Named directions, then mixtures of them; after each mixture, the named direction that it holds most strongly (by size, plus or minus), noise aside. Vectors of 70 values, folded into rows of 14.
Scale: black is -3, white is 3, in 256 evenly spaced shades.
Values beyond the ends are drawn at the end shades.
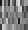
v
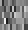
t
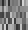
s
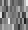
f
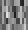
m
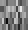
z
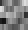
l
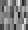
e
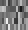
z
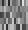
s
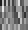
v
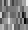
f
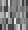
s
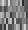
s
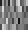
v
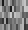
t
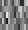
m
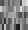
s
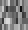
z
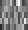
e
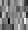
f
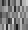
s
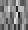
z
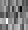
z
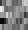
l
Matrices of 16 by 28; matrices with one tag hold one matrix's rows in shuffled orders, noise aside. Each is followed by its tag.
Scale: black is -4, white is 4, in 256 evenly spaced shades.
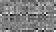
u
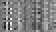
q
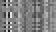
q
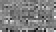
u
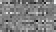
u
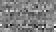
u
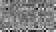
u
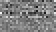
u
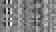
q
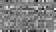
u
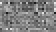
u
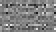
u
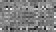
u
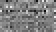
u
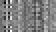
q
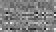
u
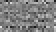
u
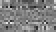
u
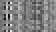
q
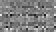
u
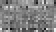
u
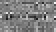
u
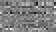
u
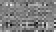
u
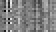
q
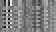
q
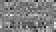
u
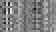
q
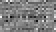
u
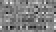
u
